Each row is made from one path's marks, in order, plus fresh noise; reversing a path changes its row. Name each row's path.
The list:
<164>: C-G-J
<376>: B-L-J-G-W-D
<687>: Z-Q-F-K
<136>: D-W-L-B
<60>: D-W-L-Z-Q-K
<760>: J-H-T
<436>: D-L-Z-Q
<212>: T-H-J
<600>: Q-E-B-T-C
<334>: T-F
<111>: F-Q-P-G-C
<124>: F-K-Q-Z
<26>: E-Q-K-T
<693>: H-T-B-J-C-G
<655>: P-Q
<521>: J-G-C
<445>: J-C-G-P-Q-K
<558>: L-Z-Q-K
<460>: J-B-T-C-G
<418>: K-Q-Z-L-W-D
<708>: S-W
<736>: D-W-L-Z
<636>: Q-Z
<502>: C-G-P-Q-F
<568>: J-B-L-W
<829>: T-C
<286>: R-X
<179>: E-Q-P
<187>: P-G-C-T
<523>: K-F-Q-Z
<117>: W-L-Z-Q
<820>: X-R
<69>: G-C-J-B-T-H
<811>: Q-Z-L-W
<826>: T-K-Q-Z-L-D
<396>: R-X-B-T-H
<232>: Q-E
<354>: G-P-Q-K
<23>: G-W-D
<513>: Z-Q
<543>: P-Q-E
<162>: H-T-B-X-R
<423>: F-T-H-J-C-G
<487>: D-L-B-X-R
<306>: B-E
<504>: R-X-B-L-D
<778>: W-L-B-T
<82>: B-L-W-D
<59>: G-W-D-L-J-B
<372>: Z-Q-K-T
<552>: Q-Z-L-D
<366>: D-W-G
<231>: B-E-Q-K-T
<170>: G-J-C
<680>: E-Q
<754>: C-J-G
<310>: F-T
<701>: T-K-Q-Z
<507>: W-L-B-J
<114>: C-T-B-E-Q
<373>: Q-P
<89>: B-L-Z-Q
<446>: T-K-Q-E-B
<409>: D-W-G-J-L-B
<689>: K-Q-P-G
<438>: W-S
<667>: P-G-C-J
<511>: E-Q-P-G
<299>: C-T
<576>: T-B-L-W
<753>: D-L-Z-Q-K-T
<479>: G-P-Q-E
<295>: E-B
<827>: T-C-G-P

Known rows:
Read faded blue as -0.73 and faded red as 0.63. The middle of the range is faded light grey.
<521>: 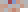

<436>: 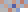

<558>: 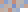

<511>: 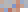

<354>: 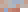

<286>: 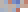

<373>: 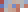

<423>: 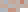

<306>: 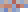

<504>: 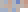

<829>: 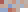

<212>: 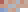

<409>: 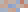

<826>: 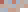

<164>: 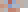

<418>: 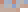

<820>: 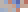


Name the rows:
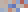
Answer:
<736>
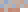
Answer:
<111>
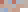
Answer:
<446>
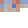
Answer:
<232>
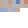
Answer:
<396>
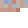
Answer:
<124>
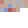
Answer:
<827>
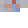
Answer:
<89>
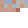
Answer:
<523>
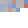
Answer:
<117>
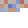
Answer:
<366>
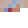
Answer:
<187>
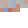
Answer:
<479>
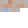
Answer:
<460>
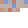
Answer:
<687>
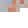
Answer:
<310>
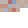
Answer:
<170>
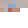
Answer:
<502>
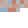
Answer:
<334>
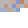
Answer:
<487>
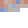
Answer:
<162>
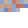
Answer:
<295>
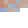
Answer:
<693>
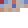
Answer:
<636>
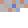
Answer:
<753>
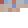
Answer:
<372>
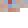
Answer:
<754>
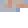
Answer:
<568>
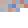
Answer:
<60>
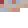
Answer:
<701>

